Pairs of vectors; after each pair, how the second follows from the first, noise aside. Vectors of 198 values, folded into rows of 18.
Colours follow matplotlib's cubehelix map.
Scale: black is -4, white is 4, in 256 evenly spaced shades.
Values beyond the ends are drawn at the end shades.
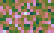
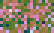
shuffled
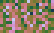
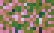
shuffled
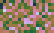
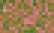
shrunk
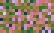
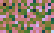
shuffled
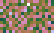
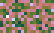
shuffled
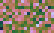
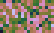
shuffled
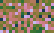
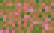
shrunk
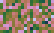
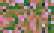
shuffled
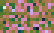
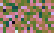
shuffled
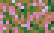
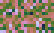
shuffled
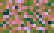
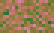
shrunk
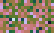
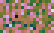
shuffled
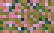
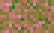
shrunk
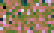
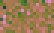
shrunk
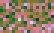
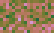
shrunk
